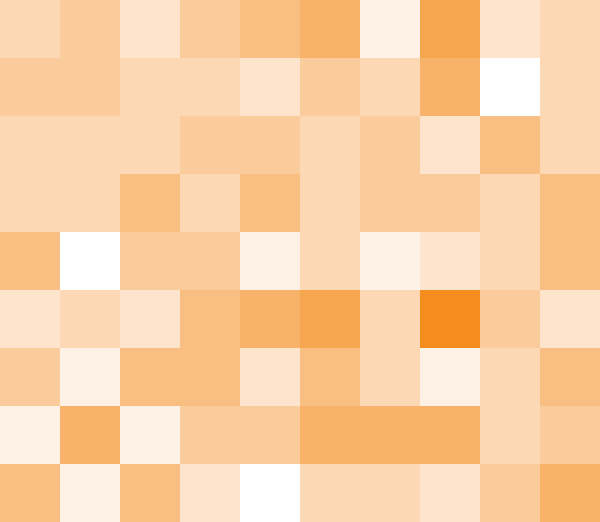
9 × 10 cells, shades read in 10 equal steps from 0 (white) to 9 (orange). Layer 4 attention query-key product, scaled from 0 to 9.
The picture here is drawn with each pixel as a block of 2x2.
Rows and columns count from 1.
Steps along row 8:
up down up same up same same down up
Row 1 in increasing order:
1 2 2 3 3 4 4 5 6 7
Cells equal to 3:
25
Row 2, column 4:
3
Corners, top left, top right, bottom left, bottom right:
3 3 5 6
